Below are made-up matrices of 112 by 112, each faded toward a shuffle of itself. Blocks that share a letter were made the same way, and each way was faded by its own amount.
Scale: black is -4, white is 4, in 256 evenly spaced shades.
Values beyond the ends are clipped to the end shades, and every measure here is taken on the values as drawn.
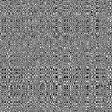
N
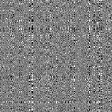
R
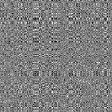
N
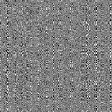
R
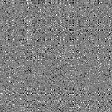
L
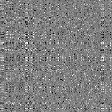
L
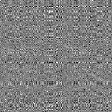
N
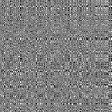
N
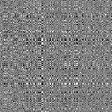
N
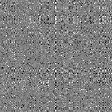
L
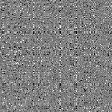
L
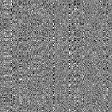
R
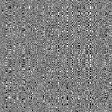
R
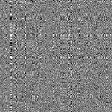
R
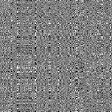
R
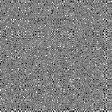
L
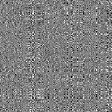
R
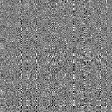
R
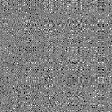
L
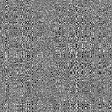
R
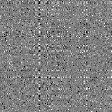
L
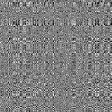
N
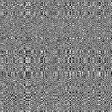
N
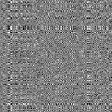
N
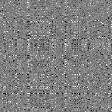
L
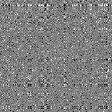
L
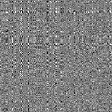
R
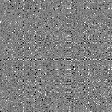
L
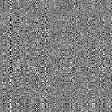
R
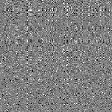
L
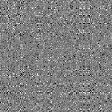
L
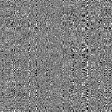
R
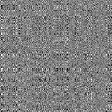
R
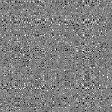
L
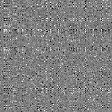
L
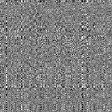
R
